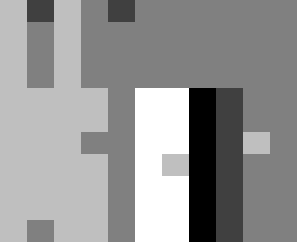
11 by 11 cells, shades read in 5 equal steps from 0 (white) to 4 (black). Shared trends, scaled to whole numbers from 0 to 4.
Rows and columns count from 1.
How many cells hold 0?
13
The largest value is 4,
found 7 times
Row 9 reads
1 1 1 1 2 0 0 4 3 2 2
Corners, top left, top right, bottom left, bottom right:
1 2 1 2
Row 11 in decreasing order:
4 3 2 2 2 2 1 1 1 0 0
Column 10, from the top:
2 2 2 2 2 2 1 2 2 2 2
